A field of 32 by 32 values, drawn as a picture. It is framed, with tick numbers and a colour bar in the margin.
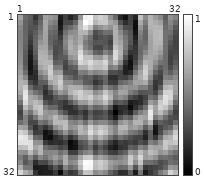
Overall the values sit about 50% of the way up the scale. Rings spread out from the top middle. No overall slope runs across the table. The ninth with the highest average is the top middle. No row or column stands out.
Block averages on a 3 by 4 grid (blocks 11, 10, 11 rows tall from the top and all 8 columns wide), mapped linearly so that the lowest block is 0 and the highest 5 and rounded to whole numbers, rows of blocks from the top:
2524 / 4305 / 2433
